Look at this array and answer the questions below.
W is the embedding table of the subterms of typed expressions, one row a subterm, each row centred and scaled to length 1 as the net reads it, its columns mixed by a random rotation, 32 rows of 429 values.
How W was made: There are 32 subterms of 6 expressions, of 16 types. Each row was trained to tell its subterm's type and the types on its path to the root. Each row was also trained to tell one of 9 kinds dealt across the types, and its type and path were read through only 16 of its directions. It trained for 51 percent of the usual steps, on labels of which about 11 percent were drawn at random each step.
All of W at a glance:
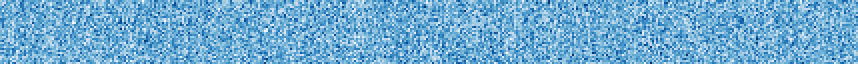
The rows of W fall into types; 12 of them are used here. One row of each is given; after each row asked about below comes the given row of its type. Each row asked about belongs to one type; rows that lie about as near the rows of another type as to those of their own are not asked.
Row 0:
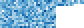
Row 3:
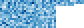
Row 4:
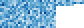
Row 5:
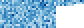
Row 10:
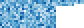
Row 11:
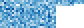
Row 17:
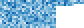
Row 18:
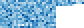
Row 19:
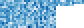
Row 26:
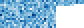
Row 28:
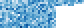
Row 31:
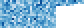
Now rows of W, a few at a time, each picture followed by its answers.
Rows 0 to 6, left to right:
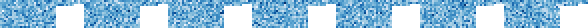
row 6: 11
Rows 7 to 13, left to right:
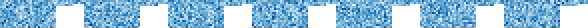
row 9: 10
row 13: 3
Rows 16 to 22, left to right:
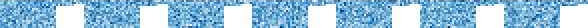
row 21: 31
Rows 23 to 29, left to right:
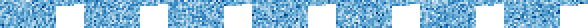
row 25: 31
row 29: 3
